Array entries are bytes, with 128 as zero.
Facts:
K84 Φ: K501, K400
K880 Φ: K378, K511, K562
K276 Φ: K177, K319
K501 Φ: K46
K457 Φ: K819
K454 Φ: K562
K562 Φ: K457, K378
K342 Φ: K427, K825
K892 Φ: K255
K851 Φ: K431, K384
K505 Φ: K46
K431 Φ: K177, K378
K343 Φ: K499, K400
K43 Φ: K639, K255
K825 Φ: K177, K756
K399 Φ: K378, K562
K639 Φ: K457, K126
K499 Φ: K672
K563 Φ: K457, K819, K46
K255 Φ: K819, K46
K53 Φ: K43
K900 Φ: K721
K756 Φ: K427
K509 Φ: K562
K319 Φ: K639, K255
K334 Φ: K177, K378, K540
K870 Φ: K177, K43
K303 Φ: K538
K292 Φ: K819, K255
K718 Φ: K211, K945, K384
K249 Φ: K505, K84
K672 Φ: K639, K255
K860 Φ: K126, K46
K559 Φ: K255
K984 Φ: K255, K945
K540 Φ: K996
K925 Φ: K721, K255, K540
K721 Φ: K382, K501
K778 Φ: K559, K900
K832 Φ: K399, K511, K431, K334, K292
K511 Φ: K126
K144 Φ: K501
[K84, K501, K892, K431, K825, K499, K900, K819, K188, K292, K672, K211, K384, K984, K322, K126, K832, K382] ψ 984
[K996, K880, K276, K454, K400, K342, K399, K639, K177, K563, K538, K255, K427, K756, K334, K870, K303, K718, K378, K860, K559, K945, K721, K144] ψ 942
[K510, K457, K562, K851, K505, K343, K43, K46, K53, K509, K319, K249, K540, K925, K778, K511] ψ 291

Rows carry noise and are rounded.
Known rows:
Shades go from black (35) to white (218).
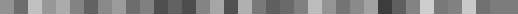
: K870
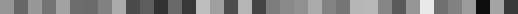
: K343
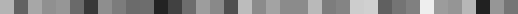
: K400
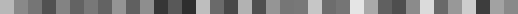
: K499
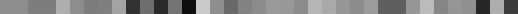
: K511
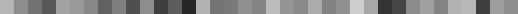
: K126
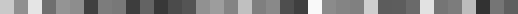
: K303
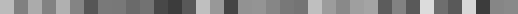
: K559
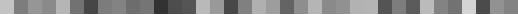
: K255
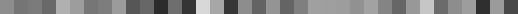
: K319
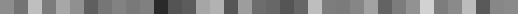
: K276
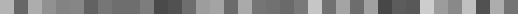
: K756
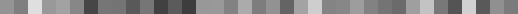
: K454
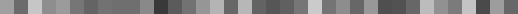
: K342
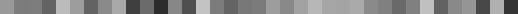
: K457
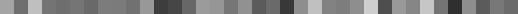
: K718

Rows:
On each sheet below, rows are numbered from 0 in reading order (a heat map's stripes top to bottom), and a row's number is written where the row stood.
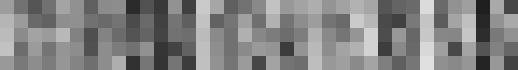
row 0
K46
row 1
K501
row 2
K721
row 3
K945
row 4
K510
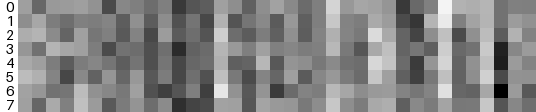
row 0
K177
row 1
K431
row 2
K292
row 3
K144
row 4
K84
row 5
K892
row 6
K778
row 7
K639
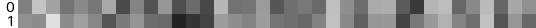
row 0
K832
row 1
K880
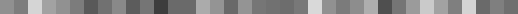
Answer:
K334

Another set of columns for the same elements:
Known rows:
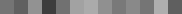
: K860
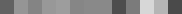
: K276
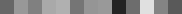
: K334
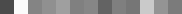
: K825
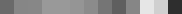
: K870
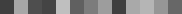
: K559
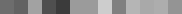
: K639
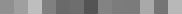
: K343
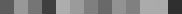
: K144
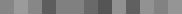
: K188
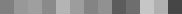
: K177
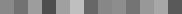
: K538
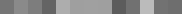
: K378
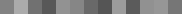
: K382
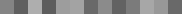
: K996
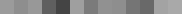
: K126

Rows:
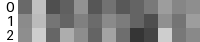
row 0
K984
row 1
K832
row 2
K431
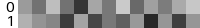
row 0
K511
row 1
K819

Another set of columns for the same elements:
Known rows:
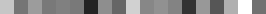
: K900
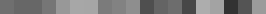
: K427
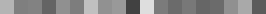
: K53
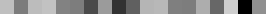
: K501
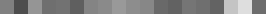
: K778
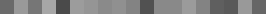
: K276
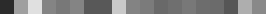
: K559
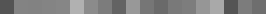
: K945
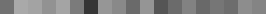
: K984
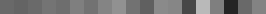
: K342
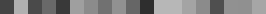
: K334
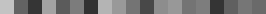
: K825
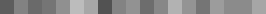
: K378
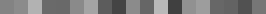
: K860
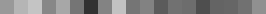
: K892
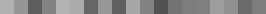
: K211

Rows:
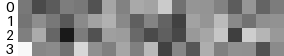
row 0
K343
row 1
K996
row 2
K540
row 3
K126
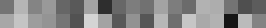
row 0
K563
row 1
K639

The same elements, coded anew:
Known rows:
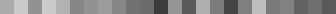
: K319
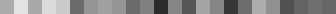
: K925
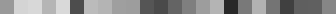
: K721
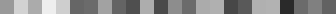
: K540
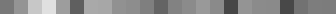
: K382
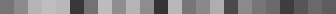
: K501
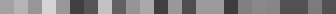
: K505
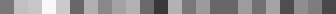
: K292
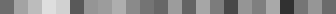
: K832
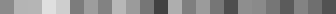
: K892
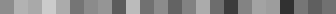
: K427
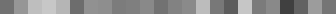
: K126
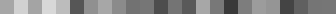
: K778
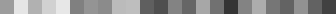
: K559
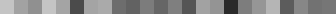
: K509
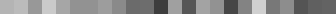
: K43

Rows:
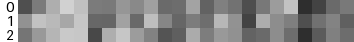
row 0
K825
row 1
K860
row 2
K84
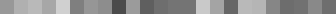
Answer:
K639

